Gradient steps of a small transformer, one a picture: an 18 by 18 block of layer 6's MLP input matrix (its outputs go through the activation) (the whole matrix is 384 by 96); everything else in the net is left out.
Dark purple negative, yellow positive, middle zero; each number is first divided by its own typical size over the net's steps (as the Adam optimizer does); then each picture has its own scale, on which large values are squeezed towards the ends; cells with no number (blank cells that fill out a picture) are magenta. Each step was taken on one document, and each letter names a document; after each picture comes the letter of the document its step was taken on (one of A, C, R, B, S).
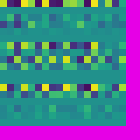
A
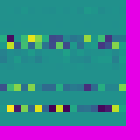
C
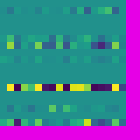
C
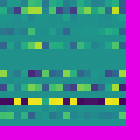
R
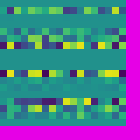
R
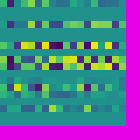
A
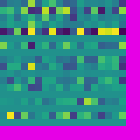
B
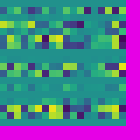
R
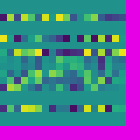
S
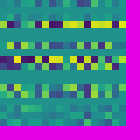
A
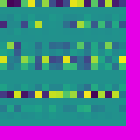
A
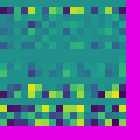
R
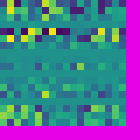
B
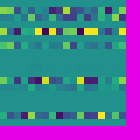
B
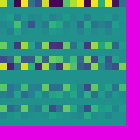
A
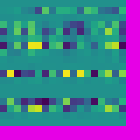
R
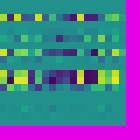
S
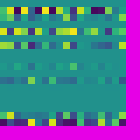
B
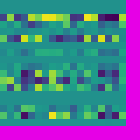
S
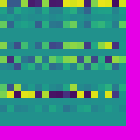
A
